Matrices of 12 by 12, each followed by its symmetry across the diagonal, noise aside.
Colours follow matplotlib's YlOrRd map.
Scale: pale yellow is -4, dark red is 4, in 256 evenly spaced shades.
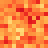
antisymmetric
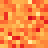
neither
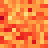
neither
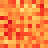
antisymmetric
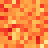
neither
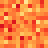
antisymmetric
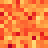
neither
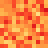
antisymmetric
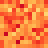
neither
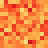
neither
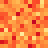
antisymmetric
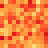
antisymmetric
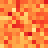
antisymmetric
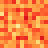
antisymmetric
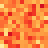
neither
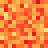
neither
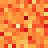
antisymmetric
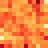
antisymmetric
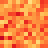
neither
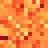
neither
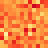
antisymmetric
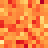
antisymmetric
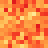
neither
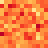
neither
